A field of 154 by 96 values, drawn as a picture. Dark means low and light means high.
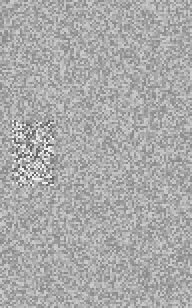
Odd rows or columns: none. Odd patch: rougher, in the middle left. Grain: fine. Roughest part: middle left.
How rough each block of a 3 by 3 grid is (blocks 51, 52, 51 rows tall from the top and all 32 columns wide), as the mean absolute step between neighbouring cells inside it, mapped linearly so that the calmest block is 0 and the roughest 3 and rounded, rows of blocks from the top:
0 0 0 | 3 0 0 | 0 0 0
